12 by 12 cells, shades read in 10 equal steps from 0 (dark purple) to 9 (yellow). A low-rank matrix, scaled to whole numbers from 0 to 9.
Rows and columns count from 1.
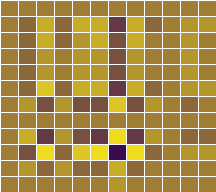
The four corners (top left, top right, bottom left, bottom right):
5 5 5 5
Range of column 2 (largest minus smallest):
4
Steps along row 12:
same same same same same up down same same same same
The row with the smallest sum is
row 9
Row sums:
60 64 64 62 62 65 57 60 55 68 60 61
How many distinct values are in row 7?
5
